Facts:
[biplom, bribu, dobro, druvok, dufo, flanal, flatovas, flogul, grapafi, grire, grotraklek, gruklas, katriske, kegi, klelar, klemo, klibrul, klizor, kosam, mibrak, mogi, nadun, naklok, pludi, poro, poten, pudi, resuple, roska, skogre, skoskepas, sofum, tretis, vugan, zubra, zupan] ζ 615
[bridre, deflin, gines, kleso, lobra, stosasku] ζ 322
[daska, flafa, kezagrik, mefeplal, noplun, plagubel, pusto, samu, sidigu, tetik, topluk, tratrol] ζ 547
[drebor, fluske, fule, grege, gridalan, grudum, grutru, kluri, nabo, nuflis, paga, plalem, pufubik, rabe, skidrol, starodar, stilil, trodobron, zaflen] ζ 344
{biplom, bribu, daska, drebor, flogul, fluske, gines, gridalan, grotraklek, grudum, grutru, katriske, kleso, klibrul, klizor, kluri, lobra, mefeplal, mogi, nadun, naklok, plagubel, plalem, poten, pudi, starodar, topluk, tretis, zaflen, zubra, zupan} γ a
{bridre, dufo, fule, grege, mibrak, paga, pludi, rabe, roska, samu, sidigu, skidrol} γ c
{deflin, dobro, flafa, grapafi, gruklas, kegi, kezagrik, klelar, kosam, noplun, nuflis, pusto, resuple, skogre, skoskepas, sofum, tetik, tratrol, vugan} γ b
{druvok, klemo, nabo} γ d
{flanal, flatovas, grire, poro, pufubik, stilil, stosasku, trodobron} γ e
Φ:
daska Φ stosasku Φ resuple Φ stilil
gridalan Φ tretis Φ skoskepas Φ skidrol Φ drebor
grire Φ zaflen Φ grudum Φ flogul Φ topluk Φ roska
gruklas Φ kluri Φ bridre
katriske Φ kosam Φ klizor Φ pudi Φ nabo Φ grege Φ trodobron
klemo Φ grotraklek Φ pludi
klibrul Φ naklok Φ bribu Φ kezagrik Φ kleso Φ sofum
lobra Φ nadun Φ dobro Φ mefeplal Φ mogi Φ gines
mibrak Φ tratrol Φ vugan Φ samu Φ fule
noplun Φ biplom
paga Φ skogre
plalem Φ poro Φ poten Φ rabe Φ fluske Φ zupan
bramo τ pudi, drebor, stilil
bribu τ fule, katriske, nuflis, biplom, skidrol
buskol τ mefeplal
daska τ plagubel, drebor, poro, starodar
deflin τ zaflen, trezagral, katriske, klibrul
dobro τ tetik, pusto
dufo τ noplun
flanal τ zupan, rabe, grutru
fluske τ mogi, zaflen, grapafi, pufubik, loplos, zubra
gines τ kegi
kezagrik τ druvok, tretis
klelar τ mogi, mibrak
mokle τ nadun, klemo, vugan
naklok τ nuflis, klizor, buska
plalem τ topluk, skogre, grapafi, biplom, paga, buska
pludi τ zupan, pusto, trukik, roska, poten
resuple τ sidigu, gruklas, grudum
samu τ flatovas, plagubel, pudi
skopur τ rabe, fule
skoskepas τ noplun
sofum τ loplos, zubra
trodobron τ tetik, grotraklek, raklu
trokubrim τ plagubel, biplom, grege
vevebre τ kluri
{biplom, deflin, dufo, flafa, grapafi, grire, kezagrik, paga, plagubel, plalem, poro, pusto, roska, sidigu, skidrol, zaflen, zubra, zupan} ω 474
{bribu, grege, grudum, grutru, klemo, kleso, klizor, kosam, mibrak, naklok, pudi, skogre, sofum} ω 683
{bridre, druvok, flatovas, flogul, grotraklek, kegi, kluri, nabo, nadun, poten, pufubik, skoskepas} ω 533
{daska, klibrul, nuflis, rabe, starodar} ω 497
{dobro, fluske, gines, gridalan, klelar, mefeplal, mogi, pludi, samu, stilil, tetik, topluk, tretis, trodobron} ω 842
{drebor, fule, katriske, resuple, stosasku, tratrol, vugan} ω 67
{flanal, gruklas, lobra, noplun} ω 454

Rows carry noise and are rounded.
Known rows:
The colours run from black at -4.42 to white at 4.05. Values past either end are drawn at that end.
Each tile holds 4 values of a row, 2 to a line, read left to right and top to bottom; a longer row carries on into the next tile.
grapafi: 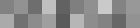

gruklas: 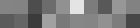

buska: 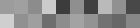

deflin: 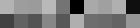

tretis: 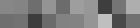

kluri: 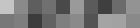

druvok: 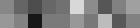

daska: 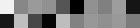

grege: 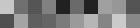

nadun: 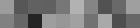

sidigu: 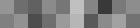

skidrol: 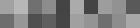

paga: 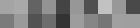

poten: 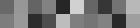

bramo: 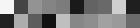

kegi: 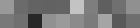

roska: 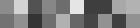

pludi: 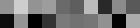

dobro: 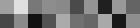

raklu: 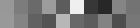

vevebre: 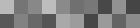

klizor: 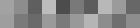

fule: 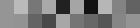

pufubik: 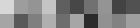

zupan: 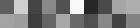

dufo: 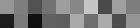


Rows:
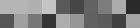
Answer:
skopur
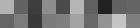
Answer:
grudum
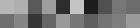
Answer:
grutru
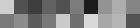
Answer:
pudi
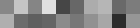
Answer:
klibrul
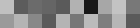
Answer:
plagubel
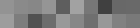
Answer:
mefeplal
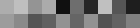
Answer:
nuflis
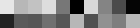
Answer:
fluske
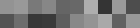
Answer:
gines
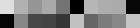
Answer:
plalem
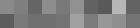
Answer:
lobra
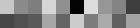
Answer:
sofum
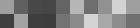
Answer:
poro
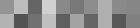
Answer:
zubra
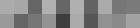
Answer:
zaflen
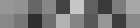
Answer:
grotraklek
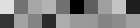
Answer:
trokubrim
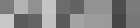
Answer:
mogi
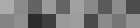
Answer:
tratrol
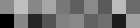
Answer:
flanal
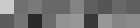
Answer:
nabo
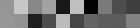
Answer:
rabe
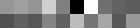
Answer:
klelar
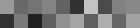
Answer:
skoskepas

